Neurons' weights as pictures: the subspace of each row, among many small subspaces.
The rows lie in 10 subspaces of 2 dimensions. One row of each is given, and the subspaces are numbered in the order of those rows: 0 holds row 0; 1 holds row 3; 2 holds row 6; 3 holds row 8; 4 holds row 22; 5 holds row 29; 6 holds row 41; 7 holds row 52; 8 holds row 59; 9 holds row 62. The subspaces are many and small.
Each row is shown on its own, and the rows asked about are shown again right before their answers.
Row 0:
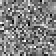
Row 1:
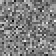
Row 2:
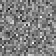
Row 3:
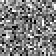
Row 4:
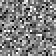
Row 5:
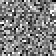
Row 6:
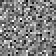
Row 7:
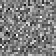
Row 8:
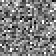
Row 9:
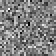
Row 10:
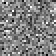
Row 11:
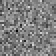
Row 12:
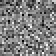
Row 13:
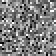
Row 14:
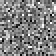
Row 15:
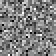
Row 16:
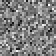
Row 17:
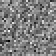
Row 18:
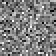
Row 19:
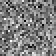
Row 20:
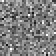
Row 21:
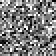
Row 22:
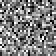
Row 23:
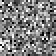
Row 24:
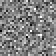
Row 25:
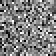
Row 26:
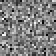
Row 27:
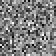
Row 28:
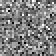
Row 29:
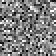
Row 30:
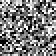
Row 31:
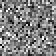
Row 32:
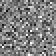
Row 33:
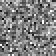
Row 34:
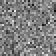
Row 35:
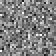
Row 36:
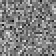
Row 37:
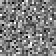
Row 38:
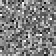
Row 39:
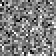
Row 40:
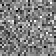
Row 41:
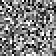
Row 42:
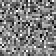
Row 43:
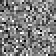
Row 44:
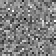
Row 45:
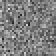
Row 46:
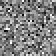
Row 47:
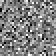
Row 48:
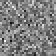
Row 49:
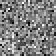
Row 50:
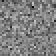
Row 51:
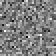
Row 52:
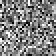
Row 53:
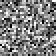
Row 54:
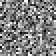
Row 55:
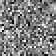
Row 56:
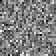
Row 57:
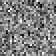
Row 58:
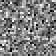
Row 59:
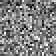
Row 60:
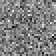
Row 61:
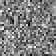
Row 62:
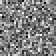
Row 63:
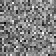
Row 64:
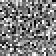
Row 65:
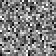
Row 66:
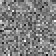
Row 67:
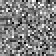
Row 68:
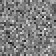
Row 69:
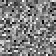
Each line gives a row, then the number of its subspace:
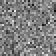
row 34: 5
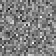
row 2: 7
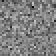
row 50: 1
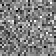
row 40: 4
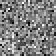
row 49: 5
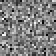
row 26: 1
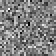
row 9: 0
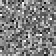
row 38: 9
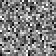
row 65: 4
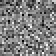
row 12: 8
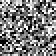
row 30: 8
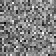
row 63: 4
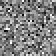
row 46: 6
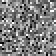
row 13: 5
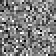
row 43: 4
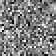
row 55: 0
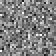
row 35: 9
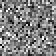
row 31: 7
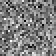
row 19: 1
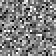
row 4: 2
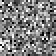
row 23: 6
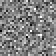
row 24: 2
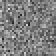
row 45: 0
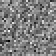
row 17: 6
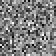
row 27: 6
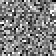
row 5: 5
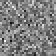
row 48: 1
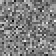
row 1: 0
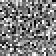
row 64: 1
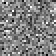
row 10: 5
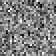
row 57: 3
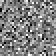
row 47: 2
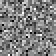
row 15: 2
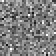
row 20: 1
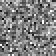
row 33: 3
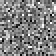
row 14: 3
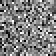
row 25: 4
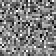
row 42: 4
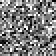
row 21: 8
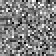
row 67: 8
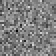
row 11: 7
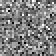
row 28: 8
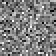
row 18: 5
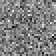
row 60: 3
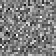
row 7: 7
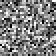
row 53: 3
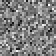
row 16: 8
